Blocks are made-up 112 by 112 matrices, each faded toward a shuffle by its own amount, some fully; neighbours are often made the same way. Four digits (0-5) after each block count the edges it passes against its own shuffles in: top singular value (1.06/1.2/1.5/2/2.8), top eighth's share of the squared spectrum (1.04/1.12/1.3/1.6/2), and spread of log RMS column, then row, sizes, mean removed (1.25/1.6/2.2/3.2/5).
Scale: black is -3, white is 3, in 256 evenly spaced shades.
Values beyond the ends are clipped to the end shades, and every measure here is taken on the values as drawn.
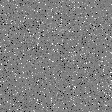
0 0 0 0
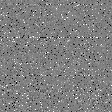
4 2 0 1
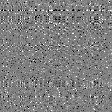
5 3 2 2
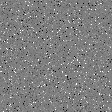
0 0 0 0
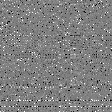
4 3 1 2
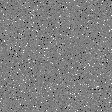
0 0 0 0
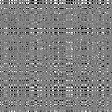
5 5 4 4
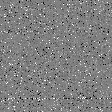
3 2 0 1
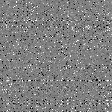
4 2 1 2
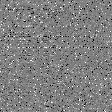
3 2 0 1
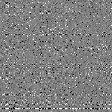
5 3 2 2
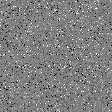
3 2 0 1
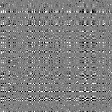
5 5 4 4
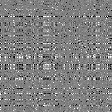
5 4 3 4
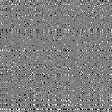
5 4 3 3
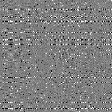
5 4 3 3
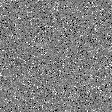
0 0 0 0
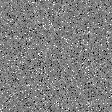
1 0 0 0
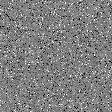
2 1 0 0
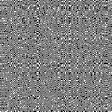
5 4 3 3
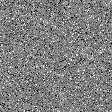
2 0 0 0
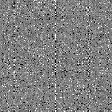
4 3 2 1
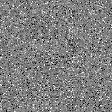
4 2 1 1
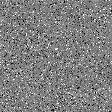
2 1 0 0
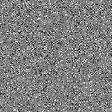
4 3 2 2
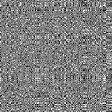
5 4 3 3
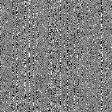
2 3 4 0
